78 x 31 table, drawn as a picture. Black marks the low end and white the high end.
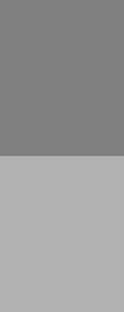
It is made of 2 by 1 panels. Panel 1,1: middling, flat. Panel 2,1: high, flat.
